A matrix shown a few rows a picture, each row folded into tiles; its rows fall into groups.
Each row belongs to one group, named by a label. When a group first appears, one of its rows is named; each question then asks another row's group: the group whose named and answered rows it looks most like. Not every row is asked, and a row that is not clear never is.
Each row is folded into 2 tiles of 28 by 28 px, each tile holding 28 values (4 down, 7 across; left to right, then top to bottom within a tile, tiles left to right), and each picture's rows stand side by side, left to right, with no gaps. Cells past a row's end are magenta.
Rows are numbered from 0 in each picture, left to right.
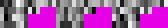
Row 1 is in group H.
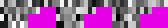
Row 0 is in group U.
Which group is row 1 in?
U
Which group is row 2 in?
H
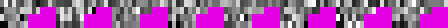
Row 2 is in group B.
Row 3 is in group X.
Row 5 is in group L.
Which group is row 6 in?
U
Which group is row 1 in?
X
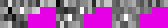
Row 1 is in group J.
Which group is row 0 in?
B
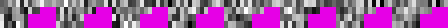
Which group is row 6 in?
J
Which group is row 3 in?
B
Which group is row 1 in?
X
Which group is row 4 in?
B
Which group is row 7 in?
L
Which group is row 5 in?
L
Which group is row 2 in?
U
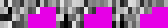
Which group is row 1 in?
H
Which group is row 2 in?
X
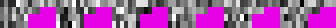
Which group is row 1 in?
H
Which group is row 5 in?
B
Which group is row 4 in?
U
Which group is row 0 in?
X
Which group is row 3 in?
X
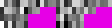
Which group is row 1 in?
X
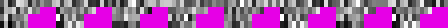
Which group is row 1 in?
U
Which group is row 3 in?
U
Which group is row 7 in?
U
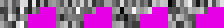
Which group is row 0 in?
J
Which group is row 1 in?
B
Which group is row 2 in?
B
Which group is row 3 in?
J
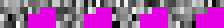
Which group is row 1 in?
J
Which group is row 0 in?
H
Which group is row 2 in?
U
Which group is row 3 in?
L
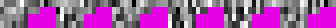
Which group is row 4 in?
J
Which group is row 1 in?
X
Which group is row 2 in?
B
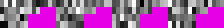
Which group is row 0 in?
U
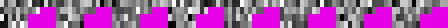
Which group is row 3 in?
U
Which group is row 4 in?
X
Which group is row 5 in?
L
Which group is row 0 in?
U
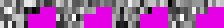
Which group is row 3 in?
J
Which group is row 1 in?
U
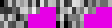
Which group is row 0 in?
J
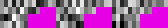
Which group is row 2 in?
X
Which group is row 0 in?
B
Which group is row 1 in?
B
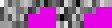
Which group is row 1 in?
B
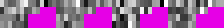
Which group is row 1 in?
J
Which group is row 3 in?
J
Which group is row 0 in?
L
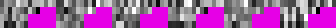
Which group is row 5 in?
X
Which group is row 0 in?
H
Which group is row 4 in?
J
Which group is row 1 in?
J
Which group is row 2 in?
B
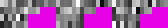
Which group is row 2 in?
L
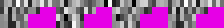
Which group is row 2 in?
B
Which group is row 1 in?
H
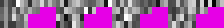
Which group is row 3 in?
J
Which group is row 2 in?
B
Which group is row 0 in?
X
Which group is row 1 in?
H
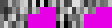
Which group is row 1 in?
X
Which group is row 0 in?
J
